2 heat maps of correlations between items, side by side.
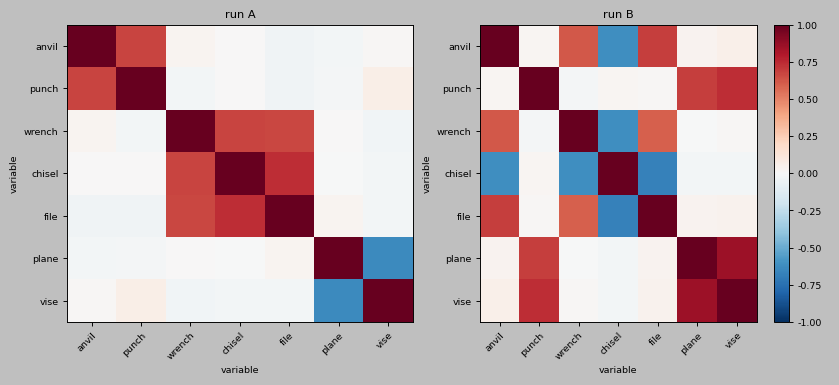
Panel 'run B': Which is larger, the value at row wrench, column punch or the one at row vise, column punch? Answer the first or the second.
the second
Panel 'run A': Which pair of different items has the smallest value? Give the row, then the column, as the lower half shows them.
vise, plane
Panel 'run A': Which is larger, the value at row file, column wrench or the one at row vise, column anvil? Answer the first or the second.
the first
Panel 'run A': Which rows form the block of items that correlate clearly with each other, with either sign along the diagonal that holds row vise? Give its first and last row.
plane to vise
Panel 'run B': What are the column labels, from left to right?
anvil, punch, wrench, chisel, file, plane, vise
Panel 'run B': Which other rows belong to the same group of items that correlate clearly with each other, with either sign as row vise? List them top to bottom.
punch, plane
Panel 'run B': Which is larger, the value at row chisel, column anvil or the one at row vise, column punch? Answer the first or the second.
the second
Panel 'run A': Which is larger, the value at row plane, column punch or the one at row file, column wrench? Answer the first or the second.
the second
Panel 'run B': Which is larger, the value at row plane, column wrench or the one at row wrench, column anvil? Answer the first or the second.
the second
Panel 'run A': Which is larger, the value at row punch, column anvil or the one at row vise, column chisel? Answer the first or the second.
the first
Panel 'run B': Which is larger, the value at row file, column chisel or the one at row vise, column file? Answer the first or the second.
the second
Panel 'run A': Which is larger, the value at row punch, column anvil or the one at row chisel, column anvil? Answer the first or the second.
the first
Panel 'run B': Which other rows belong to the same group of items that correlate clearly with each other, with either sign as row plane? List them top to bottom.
punch, vise
